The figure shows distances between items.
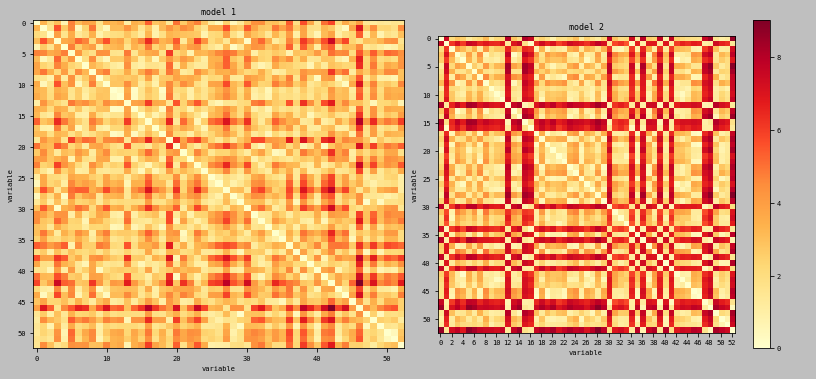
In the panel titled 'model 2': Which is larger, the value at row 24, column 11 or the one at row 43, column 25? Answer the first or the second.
the second
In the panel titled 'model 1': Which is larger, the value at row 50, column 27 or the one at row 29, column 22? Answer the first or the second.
the first
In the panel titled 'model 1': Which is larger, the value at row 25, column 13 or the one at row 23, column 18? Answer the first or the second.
the second
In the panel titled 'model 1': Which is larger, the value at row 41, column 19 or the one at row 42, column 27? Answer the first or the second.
the second
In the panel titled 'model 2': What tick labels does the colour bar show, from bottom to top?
0, 2, 4, 6, 8
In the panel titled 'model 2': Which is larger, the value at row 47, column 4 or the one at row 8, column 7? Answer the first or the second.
the first
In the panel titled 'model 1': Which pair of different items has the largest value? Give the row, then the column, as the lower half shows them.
46, 42
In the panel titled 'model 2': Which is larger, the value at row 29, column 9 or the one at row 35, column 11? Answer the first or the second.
the second
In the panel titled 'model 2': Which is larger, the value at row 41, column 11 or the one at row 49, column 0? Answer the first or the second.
the first
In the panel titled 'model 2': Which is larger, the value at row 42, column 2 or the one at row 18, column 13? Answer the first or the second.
the first
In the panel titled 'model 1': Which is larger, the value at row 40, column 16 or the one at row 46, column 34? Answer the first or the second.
the first
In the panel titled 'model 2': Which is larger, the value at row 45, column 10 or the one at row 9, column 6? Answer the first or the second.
the first
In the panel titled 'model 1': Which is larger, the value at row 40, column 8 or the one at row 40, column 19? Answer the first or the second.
the first
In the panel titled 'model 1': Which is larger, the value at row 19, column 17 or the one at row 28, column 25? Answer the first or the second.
the first
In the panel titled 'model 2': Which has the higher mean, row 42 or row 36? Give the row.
36
